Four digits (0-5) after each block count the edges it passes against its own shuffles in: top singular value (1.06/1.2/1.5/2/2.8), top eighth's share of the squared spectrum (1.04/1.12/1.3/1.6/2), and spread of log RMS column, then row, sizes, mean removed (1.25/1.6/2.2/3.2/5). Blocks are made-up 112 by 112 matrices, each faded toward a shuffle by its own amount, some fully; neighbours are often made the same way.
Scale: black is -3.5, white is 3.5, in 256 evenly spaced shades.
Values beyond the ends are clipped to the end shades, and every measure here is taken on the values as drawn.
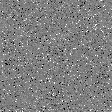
1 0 0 0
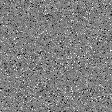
3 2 0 1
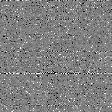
4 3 1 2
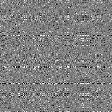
5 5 2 4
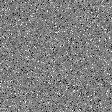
2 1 0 0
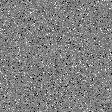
0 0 0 0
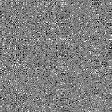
4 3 2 2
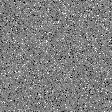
2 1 0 0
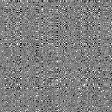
5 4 3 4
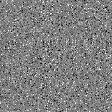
3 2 1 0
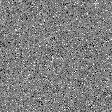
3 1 0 0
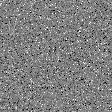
0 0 0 0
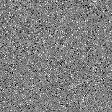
3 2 1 1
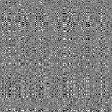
5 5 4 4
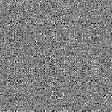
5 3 2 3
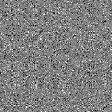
4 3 2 2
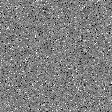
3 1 0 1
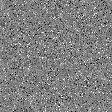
2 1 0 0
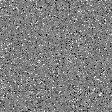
3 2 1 1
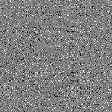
4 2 1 1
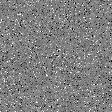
3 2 1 0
